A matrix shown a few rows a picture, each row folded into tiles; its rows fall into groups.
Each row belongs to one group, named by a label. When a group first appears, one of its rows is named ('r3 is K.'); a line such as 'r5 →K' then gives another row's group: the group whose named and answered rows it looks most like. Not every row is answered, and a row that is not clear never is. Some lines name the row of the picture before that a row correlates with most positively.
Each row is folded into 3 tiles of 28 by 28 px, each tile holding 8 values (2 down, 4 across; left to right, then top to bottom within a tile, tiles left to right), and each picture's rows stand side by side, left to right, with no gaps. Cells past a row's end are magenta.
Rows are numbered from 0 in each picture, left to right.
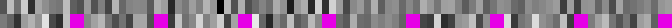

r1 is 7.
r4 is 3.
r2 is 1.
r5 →3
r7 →7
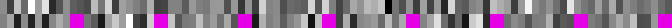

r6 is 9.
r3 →1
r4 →1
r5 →7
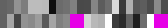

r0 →1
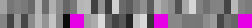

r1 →7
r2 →9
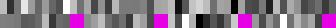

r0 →9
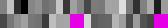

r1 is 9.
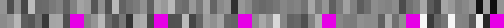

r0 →7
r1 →7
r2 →3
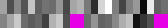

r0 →7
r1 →9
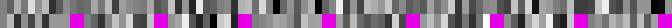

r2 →7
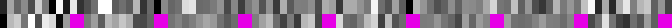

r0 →1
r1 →9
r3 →7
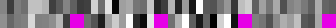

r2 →7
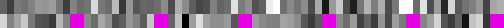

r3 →9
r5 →7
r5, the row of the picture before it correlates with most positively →2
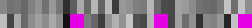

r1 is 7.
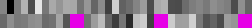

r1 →7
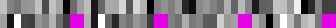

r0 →3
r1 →3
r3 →1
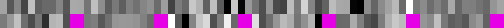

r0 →7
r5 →7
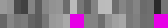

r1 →9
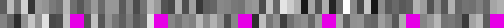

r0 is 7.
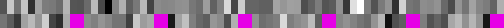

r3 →1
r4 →9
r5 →3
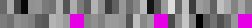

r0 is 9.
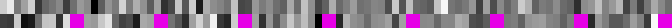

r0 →3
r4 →1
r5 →9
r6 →9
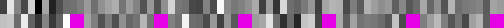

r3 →7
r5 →7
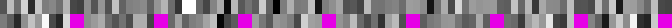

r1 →7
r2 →9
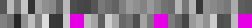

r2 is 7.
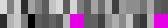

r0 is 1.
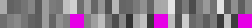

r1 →7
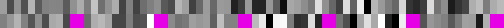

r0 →7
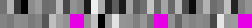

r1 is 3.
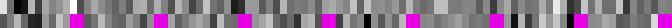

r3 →7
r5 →9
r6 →3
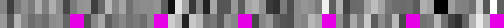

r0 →3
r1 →3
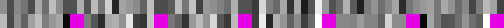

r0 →3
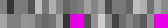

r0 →3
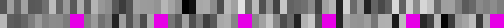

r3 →7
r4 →1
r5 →3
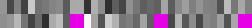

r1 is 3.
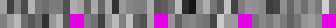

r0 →7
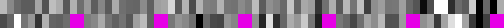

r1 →7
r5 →9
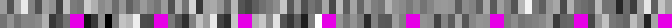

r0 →9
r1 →3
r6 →9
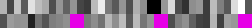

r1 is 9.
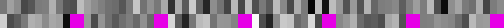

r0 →3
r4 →7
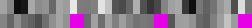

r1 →9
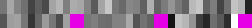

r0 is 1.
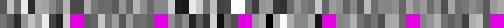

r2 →9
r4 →7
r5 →7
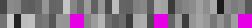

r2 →1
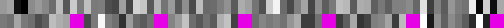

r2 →7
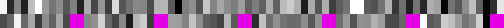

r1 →7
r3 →1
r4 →9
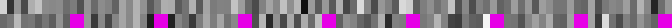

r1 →3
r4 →9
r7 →3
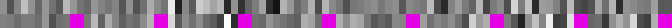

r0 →9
